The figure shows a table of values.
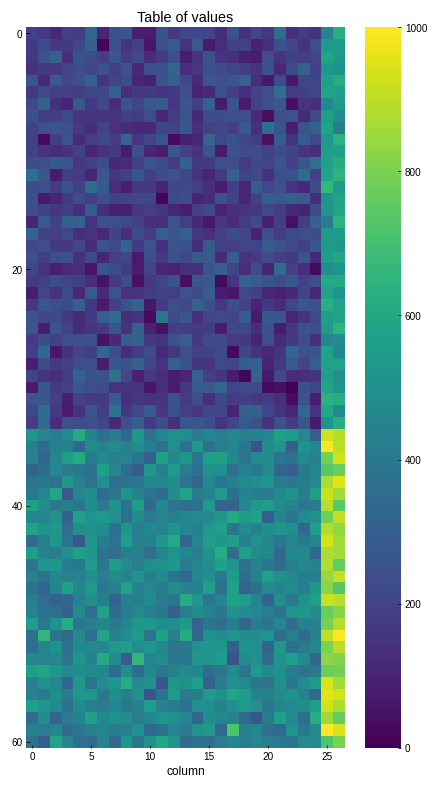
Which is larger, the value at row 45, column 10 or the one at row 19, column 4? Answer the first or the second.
the first
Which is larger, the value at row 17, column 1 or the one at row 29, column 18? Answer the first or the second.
the first
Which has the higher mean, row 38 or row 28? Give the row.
38
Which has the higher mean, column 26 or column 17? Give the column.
26
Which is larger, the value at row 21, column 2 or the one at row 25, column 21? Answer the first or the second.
the first
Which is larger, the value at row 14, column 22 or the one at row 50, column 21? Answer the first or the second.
the second
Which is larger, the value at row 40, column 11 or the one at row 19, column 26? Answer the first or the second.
the second
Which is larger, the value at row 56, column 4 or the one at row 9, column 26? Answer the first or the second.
the second
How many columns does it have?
27
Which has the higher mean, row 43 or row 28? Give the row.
43
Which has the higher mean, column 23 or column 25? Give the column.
25
